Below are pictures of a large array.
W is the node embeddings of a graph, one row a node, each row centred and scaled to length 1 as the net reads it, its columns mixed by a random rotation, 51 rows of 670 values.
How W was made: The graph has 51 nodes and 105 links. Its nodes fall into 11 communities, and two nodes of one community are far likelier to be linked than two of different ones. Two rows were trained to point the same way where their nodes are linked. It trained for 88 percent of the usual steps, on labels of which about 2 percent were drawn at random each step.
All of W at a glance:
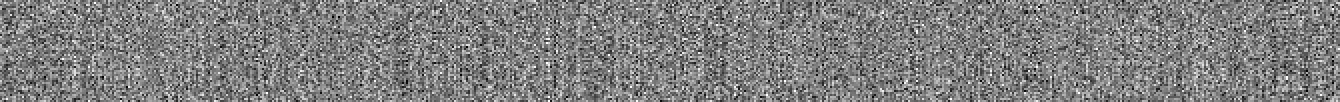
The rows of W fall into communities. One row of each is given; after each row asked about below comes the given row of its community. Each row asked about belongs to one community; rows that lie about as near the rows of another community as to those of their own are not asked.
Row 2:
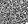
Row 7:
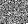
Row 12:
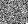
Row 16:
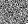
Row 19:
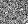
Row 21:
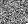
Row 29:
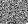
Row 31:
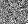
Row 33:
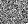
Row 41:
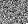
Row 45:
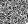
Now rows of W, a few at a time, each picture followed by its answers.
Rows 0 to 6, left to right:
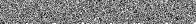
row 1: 45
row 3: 31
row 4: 33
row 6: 45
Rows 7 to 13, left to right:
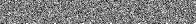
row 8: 31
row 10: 12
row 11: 33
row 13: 41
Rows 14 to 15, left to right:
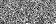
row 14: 21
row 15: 29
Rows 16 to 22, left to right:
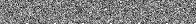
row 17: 21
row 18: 41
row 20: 12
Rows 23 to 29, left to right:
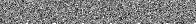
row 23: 29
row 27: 45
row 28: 7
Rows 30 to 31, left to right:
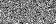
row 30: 41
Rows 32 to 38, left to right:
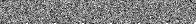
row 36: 21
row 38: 12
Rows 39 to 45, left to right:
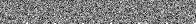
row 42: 21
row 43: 12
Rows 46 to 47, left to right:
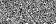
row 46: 41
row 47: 16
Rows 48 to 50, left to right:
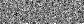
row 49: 19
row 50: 33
